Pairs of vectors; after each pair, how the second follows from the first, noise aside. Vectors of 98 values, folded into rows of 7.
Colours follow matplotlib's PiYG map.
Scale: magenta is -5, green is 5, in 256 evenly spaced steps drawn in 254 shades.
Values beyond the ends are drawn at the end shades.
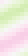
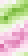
scaled up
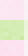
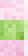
scaled up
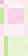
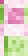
scaled up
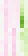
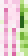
scaled up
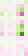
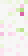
partly zeroed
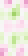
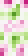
scaled up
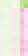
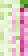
scaled up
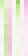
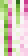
scaled up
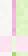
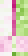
scaled up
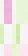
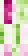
scaled up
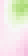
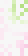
partly zeroed
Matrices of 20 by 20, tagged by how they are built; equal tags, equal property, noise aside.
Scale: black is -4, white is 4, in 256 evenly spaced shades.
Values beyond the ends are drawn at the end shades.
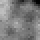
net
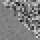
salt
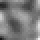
net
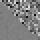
salt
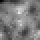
net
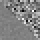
salt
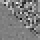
salt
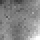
net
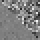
salt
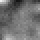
net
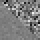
salt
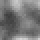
net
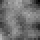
net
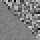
salt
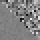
salt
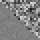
salt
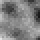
net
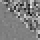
salt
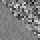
salt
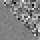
salt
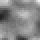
net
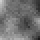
net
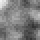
net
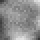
net
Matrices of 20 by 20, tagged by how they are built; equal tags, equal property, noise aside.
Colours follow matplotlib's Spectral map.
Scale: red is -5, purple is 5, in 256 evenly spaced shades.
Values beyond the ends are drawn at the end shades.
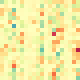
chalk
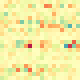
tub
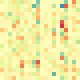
chalk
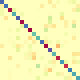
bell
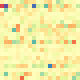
tub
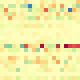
tub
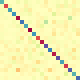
bell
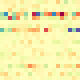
tub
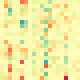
chalk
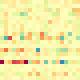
tub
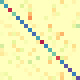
bell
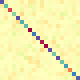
bell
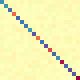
bell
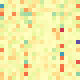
chalk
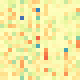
chalk
